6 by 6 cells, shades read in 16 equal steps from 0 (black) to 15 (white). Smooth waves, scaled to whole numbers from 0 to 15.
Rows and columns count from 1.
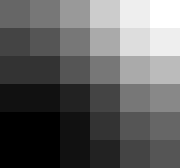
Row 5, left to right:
0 0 1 3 5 6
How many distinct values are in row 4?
5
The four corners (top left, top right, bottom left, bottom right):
6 15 0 5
